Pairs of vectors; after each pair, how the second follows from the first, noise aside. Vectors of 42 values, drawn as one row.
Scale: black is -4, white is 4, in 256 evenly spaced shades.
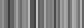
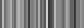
reversed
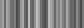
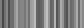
reversed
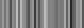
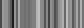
reversed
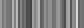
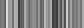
reversed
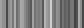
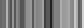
negated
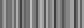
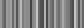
negated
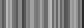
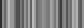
reversed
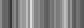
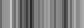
negated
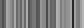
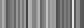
negated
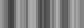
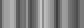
negated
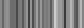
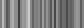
reversed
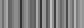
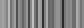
reversed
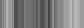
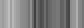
reversed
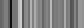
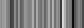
reversed
